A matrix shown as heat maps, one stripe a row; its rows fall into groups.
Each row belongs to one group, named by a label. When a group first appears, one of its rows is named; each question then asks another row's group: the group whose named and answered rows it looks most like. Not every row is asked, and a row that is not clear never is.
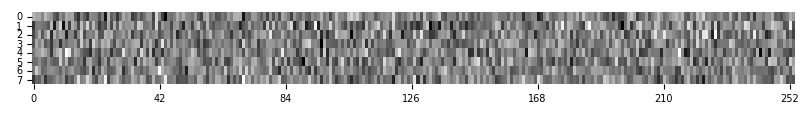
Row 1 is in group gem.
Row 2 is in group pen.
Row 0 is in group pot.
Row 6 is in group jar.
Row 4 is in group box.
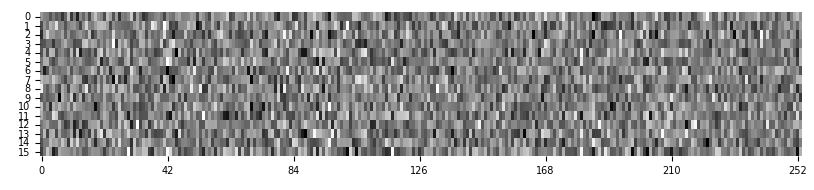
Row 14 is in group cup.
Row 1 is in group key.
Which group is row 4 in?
cup
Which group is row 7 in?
pot
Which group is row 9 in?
pen
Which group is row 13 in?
cup
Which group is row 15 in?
jar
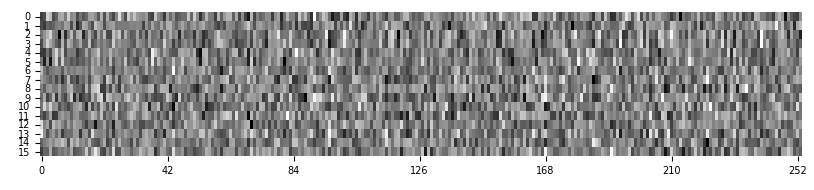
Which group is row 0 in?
jar
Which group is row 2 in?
pen
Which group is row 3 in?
pen
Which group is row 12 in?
pot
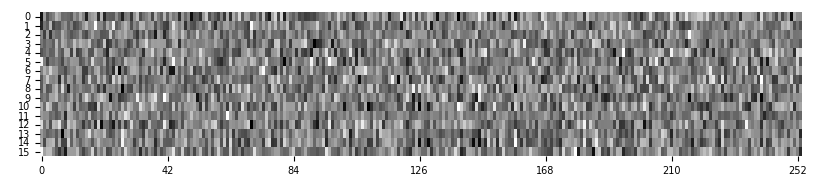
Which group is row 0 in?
gem
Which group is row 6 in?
pot
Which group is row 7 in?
pen
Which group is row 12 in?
pot
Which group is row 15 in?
pen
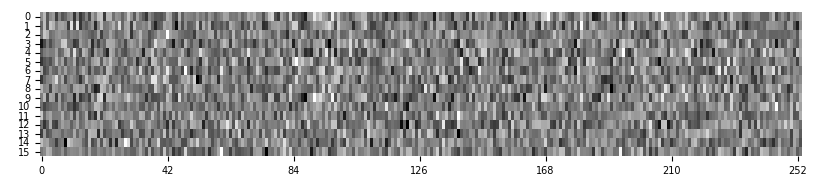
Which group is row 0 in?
cup
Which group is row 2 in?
jar
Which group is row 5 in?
key
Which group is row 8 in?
pot
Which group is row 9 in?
cup
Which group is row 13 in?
gem
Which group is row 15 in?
pen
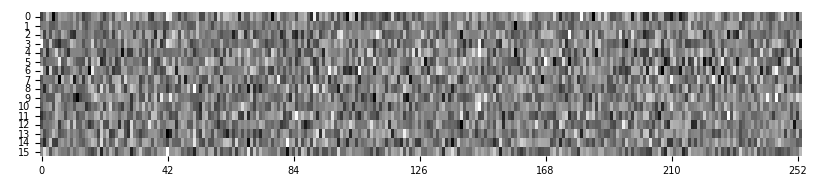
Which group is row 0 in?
jar
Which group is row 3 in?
pen
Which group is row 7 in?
pen
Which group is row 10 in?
gem
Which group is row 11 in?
key
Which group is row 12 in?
box
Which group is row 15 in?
jar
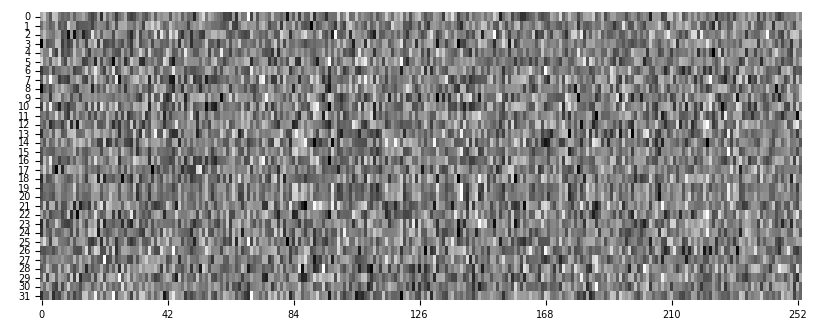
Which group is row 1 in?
box
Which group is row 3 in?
gem
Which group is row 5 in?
pot
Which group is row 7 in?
pot
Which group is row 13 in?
key
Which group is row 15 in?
key
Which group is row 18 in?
gem
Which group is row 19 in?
key
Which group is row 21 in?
cup
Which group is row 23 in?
gem
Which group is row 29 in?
cup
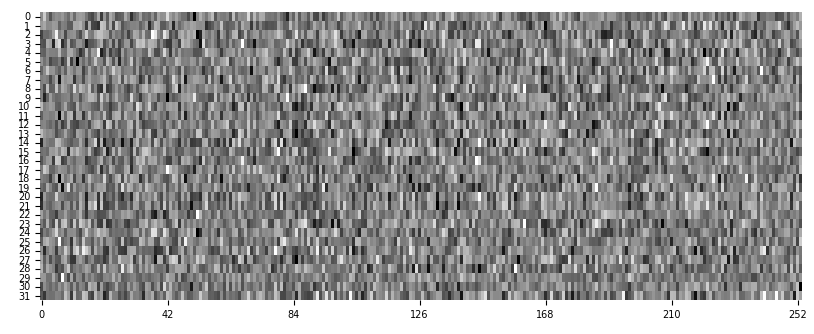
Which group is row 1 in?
pot
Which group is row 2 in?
key
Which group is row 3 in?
gem
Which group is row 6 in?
pen
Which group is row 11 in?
pen
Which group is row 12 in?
cup
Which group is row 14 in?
gem
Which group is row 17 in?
jar
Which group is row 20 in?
gem
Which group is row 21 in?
gem
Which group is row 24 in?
key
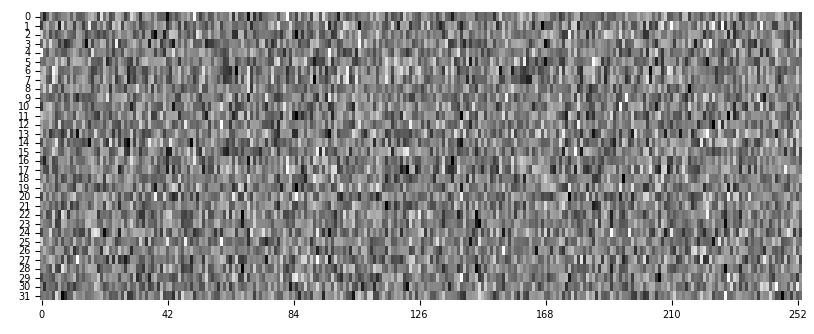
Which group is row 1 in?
pen
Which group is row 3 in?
pot
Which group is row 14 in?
box
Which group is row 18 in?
cup
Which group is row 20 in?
key
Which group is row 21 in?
cup
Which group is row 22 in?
gem
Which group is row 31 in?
gem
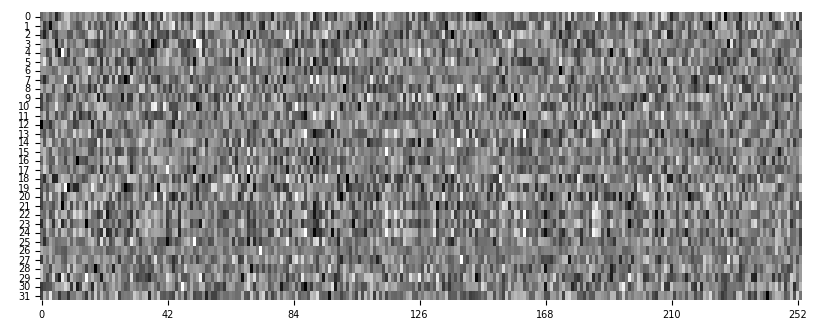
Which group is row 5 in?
jar
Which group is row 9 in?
gem
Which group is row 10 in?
key
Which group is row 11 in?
cup
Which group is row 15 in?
jar
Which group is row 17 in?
jar
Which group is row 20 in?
key
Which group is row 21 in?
gem
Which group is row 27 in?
key
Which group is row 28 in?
pot
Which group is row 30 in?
box
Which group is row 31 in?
pot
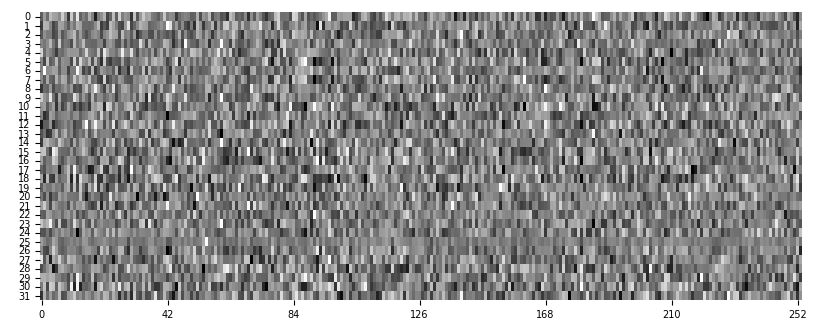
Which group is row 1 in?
jar
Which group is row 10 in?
cup
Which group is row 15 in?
jar
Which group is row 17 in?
box
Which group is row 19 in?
gem
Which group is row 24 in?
box
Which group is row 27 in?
pot
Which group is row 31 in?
key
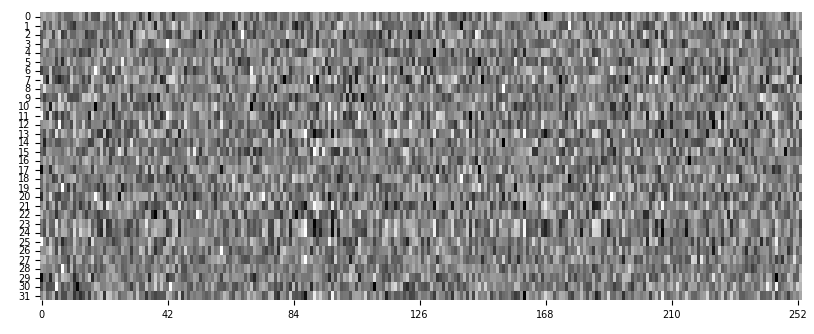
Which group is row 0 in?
pot
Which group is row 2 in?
gem
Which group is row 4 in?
cup
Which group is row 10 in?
pot
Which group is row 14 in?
box
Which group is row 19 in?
gem
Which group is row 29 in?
pen
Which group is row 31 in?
cup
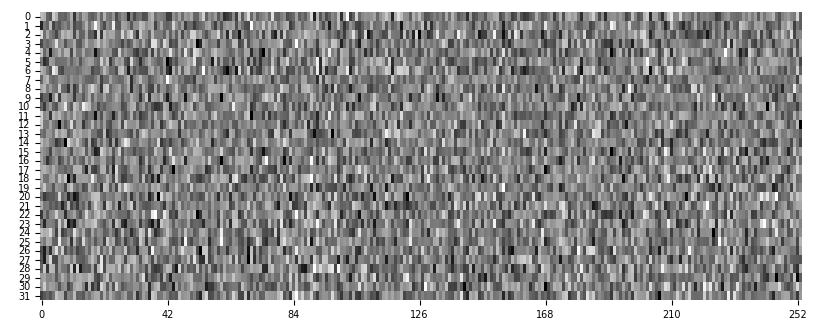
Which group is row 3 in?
key
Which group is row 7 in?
jar
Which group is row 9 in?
pen
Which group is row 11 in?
pot
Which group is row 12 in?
pen
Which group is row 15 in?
pot
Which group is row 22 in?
key
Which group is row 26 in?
key
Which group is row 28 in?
cup
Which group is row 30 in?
pot
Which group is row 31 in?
key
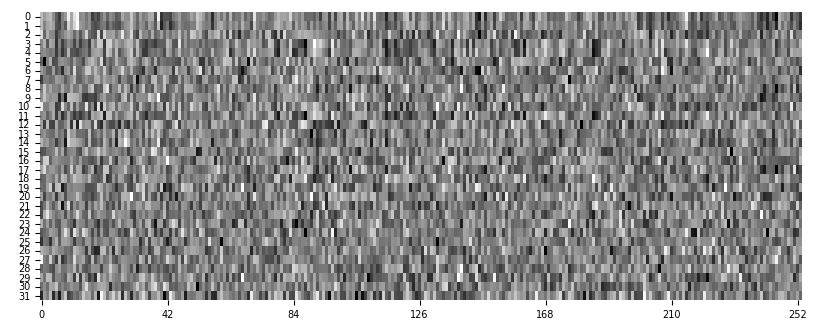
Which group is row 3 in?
cup
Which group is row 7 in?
key
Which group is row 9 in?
box
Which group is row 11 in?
cup
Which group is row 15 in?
key
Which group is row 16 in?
jar
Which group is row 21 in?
gem
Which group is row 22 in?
pen
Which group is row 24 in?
box
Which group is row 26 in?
pot
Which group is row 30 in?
key
